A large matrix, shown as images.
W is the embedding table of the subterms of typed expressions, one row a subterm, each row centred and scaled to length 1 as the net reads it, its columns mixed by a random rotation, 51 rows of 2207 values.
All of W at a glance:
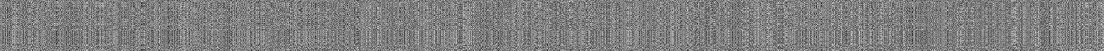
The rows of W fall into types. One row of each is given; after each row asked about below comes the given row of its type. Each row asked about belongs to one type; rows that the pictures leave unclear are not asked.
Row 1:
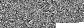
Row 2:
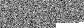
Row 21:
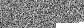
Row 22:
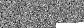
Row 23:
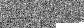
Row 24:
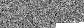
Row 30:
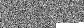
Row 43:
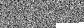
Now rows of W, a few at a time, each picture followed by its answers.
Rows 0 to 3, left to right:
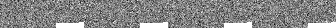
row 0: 43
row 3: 24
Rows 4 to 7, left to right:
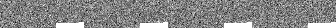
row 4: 22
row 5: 24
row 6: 2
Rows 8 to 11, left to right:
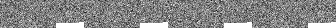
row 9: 22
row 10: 1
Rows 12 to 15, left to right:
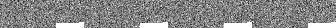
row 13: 24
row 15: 21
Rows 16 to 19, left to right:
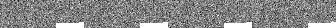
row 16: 43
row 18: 22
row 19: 30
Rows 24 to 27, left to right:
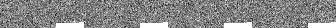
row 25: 21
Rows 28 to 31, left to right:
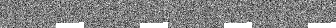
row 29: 23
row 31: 43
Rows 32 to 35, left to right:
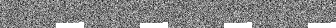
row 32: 2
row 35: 43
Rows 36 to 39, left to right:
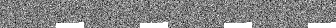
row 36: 24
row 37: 2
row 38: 22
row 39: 43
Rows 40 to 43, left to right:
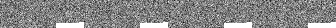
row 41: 30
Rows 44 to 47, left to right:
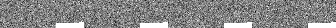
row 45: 2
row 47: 30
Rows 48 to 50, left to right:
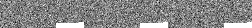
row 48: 22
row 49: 21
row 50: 2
